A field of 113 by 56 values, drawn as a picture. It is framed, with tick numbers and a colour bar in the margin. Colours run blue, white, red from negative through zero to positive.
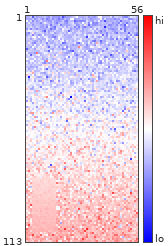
Calmest part: bottom left. Grain: fine. Odd patch: calmer, in the bottom left. Slope: up to the bottom. Stripes: none. Odd rows or columns: none.
